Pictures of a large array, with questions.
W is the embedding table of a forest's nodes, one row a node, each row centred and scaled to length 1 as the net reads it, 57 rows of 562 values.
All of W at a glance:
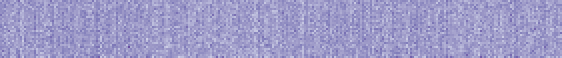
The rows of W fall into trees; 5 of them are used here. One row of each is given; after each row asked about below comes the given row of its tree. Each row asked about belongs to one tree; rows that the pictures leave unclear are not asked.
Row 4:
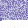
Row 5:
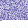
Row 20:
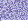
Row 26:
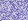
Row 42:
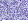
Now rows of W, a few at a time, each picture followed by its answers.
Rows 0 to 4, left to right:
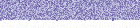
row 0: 20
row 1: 4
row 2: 42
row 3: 20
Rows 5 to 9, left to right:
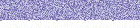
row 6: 5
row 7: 26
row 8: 20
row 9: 5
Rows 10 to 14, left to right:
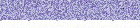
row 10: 26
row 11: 4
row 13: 4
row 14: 42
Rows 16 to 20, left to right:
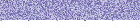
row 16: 4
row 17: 26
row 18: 20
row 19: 42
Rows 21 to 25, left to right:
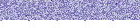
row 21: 42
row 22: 42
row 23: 4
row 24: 4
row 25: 42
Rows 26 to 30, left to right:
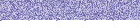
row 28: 4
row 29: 4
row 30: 20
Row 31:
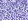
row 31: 20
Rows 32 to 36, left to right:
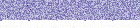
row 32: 4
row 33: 42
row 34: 20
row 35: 42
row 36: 26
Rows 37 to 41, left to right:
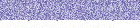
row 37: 20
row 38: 26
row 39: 5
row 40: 20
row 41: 26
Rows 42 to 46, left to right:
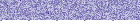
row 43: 4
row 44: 5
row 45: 26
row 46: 5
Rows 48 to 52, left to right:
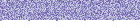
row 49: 4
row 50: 4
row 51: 20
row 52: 4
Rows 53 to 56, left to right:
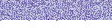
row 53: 20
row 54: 42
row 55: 20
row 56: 20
